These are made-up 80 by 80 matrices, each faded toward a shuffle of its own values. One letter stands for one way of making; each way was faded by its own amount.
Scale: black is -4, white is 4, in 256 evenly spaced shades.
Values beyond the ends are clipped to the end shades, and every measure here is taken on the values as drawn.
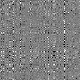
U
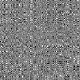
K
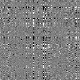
U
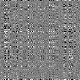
U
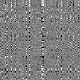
U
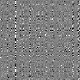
U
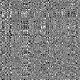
K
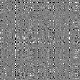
U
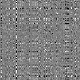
U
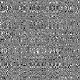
K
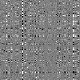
U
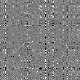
U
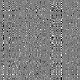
U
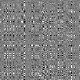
U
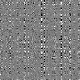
U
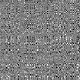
K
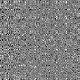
K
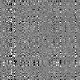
U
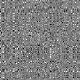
K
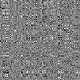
K
